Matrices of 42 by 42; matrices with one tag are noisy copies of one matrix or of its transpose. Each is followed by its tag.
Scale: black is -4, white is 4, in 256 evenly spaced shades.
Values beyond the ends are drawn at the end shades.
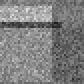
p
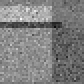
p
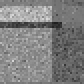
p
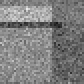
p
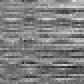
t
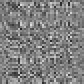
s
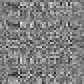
s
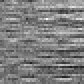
t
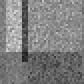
p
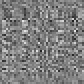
s
